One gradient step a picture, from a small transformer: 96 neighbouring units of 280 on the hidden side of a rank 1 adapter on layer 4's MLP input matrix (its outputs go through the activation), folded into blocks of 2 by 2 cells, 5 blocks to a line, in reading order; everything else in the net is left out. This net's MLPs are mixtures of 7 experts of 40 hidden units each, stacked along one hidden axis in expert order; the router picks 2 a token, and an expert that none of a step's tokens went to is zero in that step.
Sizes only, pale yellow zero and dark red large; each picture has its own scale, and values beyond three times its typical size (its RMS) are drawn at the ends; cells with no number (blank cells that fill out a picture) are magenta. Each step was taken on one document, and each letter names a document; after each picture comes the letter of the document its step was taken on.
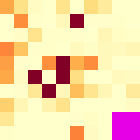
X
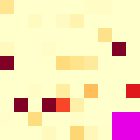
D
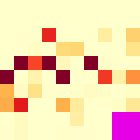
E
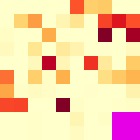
E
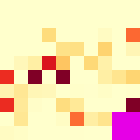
E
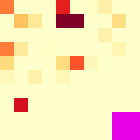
X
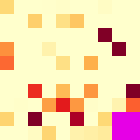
D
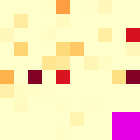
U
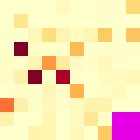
U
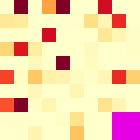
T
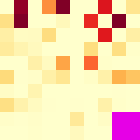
T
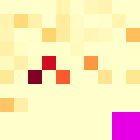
U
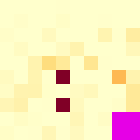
E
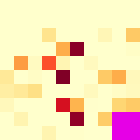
E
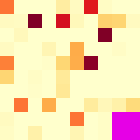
X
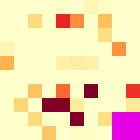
D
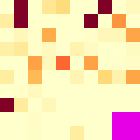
T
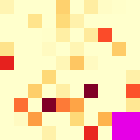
D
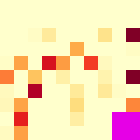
U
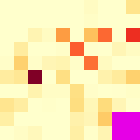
U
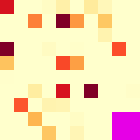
D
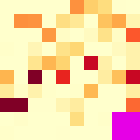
E
